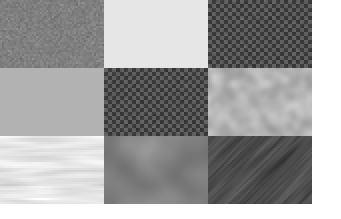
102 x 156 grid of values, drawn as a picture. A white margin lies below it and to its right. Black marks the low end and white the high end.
It is made of 3 by 3 panels. Panel 1,1: middling, fine-grained, faint in contrast. Panel 1,2: very high, flat. Panel 1,3: low, checkered. Panel 2,1: high, flat. Panel 2,2: low, checkered. Panel 2,3: high, blotchy, faint in contrast. Panel 3,1: very high, streaked across, faint in contrast. Panel 3,2: middling, smooth, faint in contrast. Panel 3,3: low, slanting up to the right, faint in contrast.
